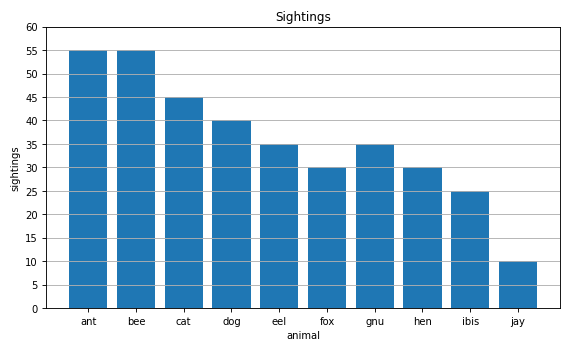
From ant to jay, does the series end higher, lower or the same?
lower
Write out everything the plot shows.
Title: Sightings
x-axis: animal, ticks ant bee cat dog eel fox gnu hen ibis jay
y-axis: sightings, ticks 0 5 10 15 20 25 30 35 40 45 50 55 60
Values:
55 55 45 40 35 30 35 30 25 10
